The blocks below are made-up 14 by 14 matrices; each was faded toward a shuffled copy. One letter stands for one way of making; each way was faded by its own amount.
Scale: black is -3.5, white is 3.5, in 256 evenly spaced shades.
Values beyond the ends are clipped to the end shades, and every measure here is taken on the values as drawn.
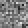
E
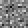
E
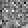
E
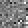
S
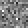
E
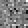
S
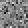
E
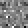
S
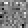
S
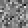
E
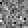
E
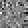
S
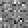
S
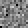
E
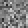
E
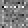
S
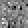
S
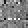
S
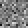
E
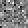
E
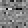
S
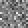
S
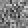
E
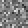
E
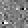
S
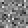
E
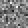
E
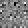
S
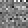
S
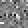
S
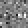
S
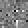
S
